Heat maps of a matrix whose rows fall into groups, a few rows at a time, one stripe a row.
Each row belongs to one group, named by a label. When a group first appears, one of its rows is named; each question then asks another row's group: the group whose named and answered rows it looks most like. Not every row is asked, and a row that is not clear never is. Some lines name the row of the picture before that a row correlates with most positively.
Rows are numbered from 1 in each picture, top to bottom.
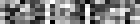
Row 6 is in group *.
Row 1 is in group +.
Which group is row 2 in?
*
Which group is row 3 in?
*
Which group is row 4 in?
*
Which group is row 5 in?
*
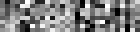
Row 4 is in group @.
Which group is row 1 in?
*
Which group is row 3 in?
@
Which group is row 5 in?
*
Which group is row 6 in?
+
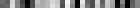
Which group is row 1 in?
@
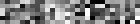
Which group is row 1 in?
*
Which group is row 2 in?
+
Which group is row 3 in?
*
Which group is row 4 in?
*
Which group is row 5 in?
*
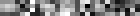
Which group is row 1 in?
@
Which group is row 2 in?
+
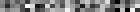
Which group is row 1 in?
@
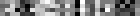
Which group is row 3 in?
@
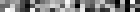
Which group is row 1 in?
+
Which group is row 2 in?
@
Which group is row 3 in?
+
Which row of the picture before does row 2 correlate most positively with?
2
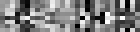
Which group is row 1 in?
+
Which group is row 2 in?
+
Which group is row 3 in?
+
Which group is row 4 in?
@
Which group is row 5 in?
*
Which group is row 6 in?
@
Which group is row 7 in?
@
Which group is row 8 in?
+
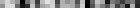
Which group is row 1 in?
+
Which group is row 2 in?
+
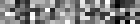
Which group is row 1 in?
@
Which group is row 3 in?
*
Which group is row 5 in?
@
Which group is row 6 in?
+
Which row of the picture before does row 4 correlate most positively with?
2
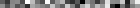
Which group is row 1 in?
*
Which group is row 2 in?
@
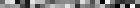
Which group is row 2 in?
+
